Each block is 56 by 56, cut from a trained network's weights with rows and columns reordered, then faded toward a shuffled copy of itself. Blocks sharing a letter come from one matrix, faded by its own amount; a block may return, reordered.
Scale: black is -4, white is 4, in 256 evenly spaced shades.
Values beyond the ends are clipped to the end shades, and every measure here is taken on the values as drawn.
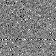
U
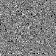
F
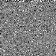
F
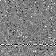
U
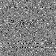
F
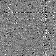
U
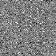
F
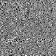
F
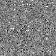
F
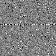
U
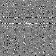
U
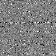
F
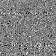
F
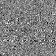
F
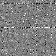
U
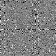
U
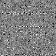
F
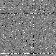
U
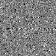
F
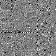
U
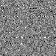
F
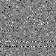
U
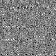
F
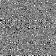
F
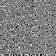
F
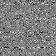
F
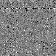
U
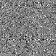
F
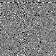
U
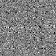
F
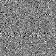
F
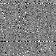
U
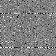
U
